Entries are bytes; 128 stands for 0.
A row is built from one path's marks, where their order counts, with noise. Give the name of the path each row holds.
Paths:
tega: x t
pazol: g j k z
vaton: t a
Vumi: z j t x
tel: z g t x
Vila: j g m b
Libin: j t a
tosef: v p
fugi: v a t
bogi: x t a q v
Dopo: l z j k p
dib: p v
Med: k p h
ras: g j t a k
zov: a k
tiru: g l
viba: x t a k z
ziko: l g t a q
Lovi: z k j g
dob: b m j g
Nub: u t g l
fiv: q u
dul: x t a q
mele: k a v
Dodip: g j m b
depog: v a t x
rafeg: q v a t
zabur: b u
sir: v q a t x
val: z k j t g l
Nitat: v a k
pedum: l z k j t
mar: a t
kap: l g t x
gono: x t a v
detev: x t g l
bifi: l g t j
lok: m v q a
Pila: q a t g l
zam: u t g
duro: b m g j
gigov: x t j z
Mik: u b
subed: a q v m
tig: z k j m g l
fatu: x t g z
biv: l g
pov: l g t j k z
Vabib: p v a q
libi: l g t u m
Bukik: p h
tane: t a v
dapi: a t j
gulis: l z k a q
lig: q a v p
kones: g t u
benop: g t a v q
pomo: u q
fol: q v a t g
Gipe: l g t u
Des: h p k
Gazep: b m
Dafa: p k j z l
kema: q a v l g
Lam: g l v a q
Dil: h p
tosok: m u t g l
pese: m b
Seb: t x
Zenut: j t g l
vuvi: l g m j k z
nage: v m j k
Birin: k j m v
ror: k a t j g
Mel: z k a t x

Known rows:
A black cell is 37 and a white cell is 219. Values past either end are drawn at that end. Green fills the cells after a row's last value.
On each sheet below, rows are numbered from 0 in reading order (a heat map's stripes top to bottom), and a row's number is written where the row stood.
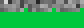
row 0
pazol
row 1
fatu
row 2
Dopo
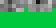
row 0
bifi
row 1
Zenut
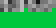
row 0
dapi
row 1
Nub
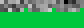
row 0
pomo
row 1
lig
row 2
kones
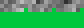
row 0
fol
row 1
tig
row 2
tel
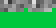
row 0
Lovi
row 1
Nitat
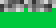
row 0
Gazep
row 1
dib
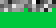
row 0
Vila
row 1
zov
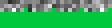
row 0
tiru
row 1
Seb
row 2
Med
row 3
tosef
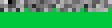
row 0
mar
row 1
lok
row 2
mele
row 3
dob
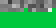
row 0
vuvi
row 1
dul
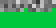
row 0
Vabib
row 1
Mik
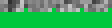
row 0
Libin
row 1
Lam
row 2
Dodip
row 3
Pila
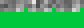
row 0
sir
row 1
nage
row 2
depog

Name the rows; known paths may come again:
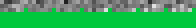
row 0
kap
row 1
Mel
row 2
val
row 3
gono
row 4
benop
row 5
Vila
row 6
Dodip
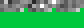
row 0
ror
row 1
biv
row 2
bogi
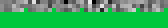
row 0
kema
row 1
pazol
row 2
Gipe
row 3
zov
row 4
lig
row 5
duro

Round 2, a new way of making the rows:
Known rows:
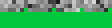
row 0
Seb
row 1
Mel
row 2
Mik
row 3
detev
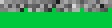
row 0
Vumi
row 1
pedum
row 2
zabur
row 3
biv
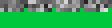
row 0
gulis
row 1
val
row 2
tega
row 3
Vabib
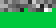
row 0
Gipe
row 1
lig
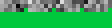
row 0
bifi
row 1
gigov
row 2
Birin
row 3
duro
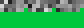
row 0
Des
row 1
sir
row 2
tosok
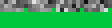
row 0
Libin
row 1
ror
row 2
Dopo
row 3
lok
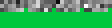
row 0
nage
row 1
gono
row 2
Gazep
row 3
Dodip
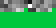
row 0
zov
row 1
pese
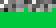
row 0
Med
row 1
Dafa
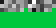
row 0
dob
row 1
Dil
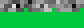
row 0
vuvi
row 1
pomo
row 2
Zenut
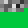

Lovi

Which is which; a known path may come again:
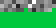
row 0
biv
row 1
Med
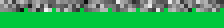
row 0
kap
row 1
rafeg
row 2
pedum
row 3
pomo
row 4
mele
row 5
bogi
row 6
fatu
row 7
viba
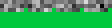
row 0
depog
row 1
Pila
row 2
libi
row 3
pov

